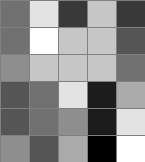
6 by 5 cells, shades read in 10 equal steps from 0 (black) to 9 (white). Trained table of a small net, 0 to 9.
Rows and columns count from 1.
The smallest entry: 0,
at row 6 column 4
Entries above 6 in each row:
2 3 3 1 1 1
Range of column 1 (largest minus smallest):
2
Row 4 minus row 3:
-2 -3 1 -6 2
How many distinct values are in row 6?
5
